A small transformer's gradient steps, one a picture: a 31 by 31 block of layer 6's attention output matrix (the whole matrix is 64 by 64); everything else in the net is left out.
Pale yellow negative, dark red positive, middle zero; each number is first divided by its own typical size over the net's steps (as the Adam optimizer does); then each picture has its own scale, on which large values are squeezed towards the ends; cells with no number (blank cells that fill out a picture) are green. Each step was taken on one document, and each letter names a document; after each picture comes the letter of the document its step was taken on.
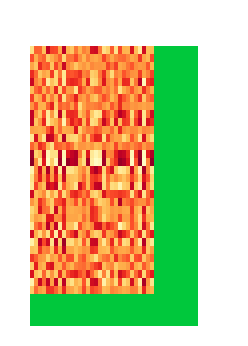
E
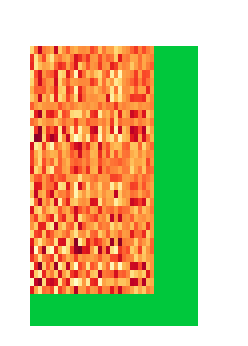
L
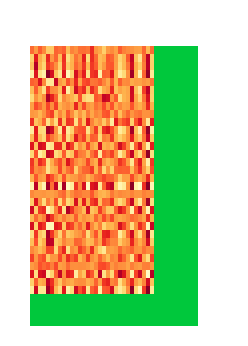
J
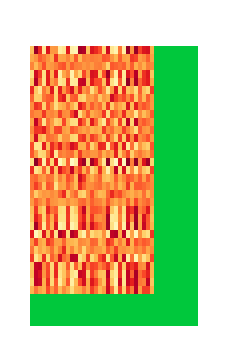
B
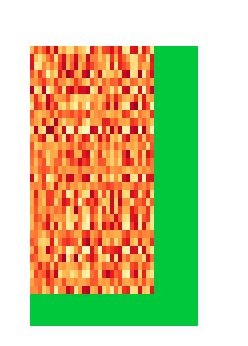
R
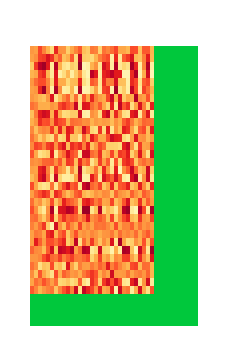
R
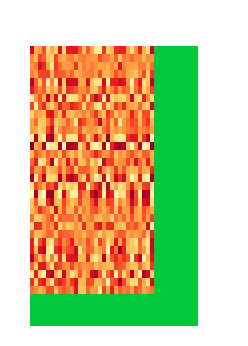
E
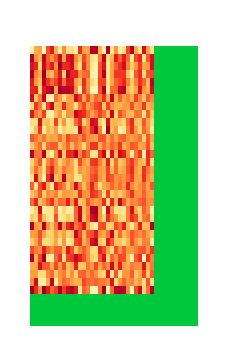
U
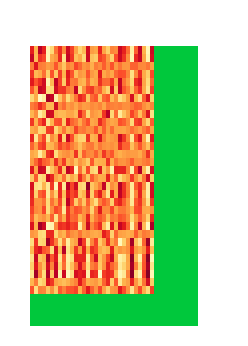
J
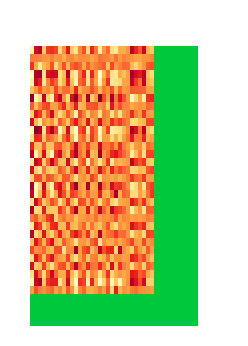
L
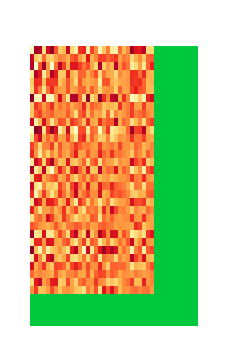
L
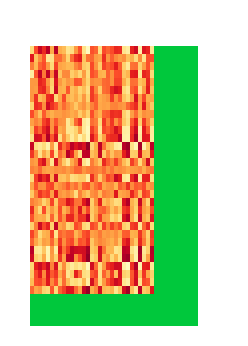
R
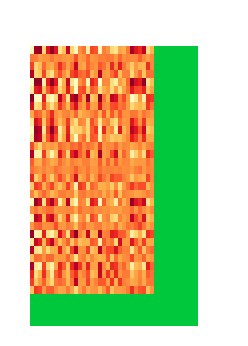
L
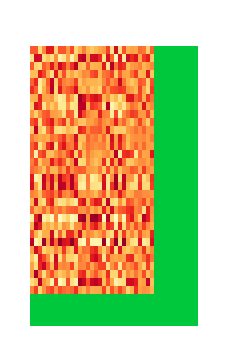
B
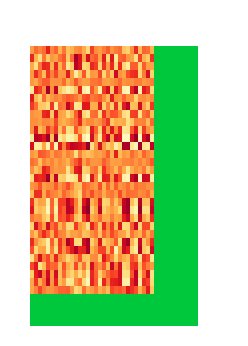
R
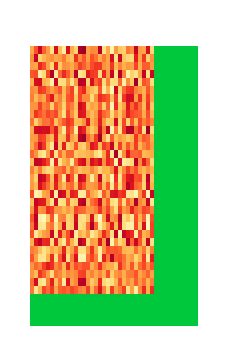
B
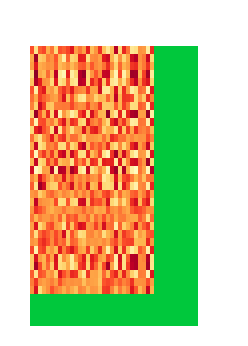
B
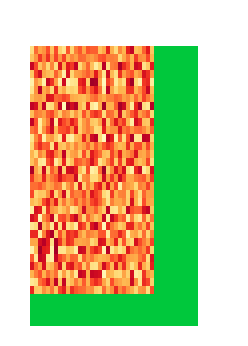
E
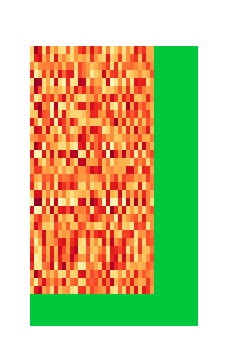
B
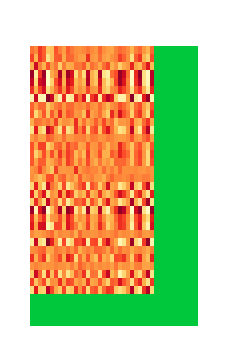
J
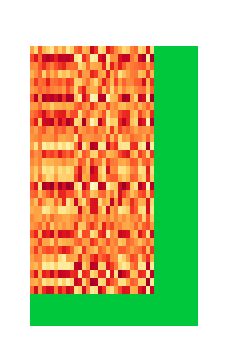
U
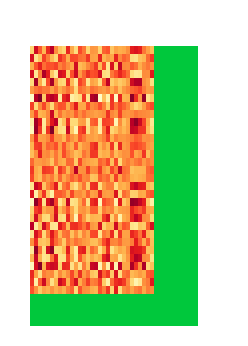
L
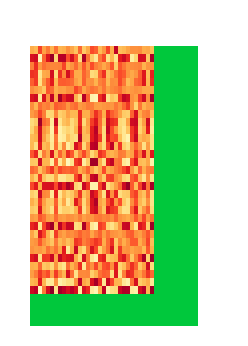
U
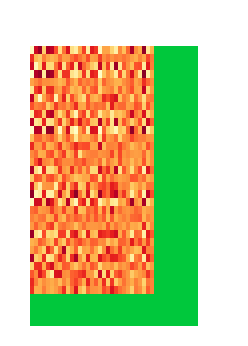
L
